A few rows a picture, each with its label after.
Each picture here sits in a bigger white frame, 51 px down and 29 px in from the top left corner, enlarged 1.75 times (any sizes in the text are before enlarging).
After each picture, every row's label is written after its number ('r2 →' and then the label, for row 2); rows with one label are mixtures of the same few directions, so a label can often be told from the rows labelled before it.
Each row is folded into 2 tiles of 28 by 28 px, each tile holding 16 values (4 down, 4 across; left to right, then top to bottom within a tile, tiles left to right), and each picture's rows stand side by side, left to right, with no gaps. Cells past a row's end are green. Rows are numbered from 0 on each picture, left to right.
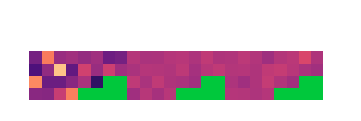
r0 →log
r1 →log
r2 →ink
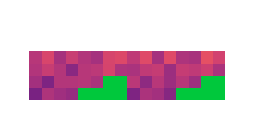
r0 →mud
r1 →mud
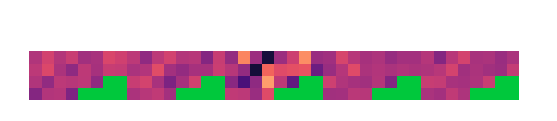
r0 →mud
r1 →ink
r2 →ink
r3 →log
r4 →ink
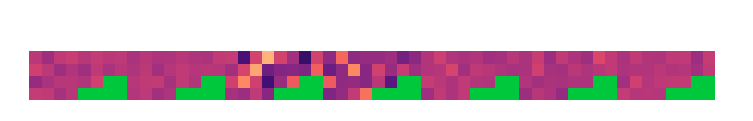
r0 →log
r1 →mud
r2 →ink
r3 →log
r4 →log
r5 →mud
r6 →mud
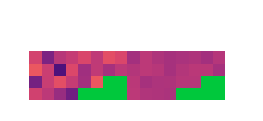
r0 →log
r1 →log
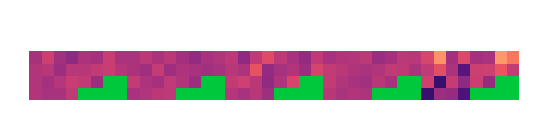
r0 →ink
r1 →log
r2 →ink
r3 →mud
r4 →mud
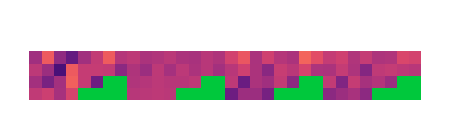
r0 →ink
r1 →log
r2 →mud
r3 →mud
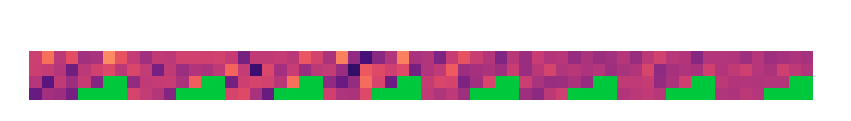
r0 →mud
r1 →log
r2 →log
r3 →ink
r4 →ink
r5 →log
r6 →ink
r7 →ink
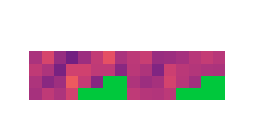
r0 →ink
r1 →ink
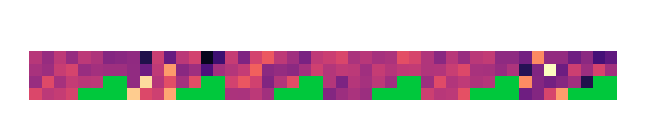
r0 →mud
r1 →mud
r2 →ink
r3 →mud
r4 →mud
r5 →log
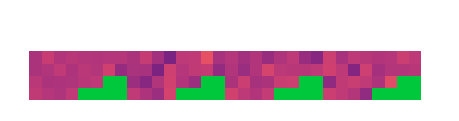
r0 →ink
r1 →ink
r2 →mud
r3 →log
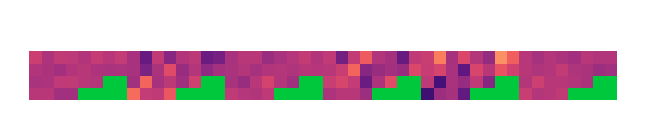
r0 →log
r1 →mud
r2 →ink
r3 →ink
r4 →mud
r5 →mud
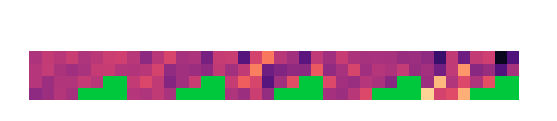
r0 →mud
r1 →ink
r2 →ink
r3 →log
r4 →mud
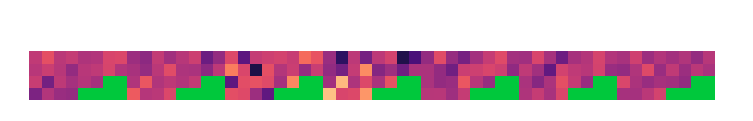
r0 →mud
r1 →mud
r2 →log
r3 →mud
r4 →ink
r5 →ink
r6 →log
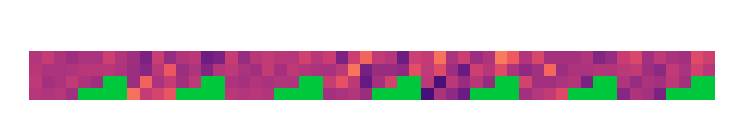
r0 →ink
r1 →mud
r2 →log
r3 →ink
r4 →mud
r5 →log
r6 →mud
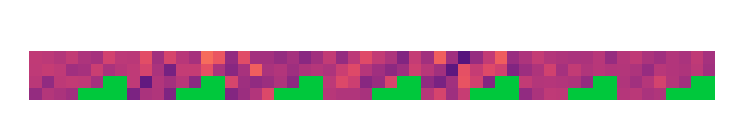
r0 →mud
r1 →mud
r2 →log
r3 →ink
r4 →ink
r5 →log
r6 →ink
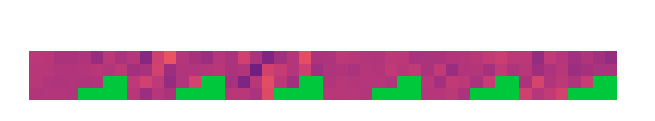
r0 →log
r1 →ink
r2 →ink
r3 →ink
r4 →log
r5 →mud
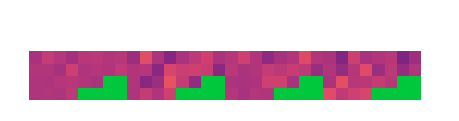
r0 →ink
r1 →ink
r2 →ink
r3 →mud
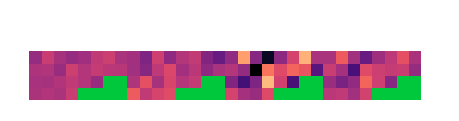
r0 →ink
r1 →mud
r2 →ink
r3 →ink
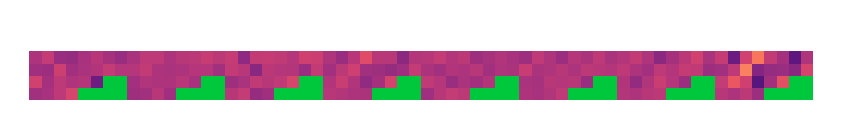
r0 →log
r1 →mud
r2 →log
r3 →ink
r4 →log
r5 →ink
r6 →ink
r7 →ink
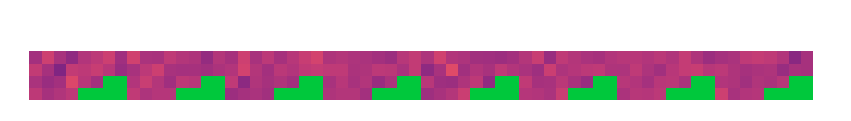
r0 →ink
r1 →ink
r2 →mud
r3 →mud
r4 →log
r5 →log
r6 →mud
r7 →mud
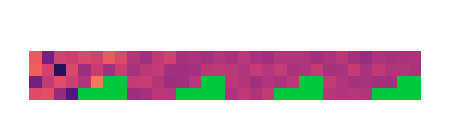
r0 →log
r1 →ink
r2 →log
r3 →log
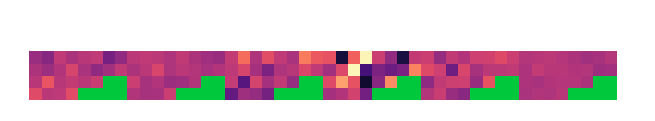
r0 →mud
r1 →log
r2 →mud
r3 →ink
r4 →log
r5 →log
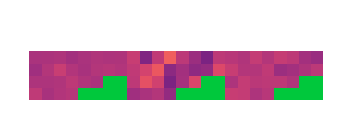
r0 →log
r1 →ink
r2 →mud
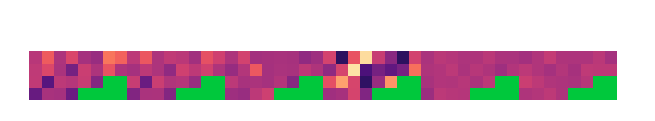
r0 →mud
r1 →mud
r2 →log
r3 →ink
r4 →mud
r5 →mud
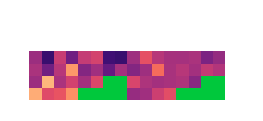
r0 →mud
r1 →log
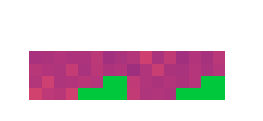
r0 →mud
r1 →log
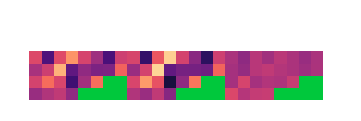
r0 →ink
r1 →ink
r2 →mud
